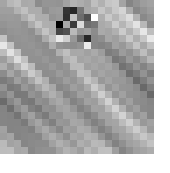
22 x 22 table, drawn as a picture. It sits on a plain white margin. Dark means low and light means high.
Grain: diagonal, down to the right. Odd patch: rougher, in the top middle. Roughest part: top middle. Ninth with the highest average: top right.
